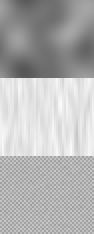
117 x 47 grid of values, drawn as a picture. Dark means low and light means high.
The table splits into 3 rows of 1 panel. Panel 1,1: middling, smooth. Panel 2,1: very high, streaked downward, faint in contrast. Panel 3,1: high, checkered.
